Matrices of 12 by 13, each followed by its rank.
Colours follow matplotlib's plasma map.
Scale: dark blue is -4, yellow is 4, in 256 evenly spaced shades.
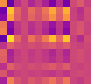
one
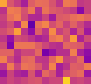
full rank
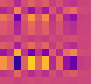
one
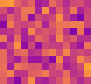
full rank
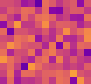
full rank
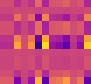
one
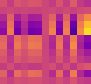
one
